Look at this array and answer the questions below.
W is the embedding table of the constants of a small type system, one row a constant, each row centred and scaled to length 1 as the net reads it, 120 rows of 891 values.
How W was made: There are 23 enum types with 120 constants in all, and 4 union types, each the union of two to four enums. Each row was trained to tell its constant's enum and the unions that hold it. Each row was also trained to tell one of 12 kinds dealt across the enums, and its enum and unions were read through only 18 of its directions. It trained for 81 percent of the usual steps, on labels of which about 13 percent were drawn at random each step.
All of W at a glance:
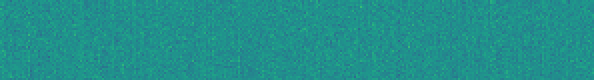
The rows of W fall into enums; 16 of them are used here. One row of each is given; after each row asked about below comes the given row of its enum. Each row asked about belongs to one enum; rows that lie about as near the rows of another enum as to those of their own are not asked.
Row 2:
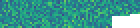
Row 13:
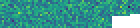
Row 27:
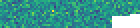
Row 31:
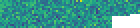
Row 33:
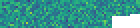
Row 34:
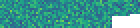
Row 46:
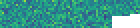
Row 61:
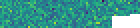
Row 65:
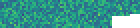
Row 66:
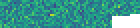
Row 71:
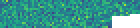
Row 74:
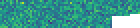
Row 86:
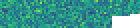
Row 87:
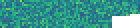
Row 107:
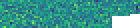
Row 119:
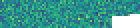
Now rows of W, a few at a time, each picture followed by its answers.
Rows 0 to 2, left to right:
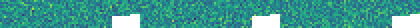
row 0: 13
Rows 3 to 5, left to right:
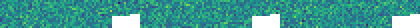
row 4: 27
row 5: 13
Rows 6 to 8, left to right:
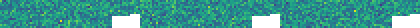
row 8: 27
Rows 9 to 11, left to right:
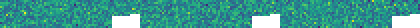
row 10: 13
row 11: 71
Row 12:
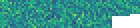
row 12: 61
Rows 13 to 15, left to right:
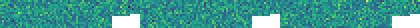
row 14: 46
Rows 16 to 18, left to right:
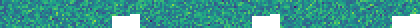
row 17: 87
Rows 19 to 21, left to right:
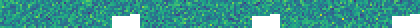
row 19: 31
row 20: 34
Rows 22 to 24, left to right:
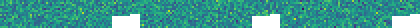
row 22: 31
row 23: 74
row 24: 61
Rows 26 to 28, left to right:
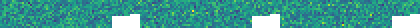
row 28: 71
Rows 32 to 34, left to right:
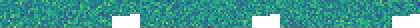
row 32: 13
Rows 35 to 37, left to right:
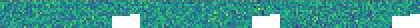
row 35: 66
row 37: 34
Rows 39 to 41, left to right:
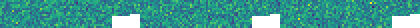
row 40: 34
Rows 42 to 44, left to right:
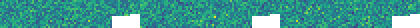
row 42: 74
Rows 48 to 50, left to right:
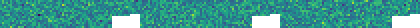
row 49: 2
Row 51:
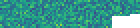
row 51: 2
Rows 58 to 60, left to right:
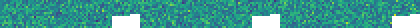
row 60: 65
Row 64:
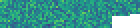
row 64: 65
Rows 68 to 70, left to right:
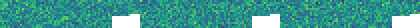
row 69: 13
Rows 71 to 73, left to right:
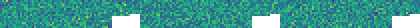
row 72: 87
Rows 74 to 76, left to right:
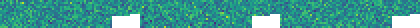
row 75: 119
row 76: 2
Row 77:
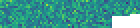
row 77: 27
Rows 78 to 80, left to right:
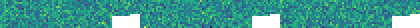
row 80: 27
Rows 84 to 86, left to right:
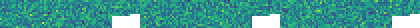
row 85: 87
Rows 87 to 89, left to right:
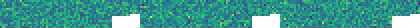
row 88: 34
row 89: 46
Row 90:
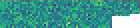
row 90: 74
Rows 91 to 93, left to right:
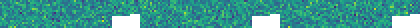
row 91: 71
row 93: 34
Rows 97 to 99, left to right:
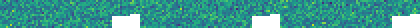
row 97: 87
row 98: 31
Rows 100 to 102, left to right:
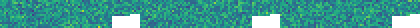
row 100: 87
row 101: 65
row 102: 66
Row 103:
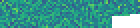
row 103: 2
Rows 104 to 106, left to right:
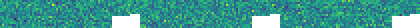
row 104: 31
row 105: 65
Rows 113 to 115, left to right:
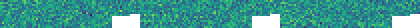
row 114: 31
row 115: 107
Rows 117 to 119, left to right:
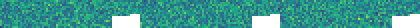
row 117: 27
